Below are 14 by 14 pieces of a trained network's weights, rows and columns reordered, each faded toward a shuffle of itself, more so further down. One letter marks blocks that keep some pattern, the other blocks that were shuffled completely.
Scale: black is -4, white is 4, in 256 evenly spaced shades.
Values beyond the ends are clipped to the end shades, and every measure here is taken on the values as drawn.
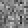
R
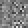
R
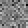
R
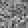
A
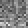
R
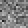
A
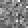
A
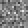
A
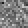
A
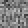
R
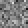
A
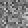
A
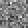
A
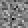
R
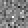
A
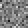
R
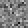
A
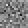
A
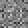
R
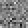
R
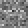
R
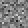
A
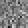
A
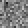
A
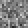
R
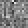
R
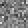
A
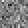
A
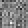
R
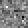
A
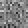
A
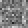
R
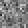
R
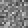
A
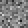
A
